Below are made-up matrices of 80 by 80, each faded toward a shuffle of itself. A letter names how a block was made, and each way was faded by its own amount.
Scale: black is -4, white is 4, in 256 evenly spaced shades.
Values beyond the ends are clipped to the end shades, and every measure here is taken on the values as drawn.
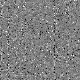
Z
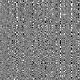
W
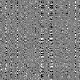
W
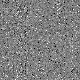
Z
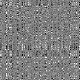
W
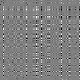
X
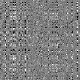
W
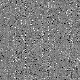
Z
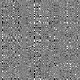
W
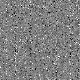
Z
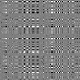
X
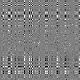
X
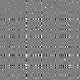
X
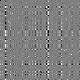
X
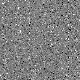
Z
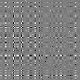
X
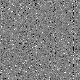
Z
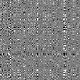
W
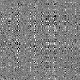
W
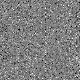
Z
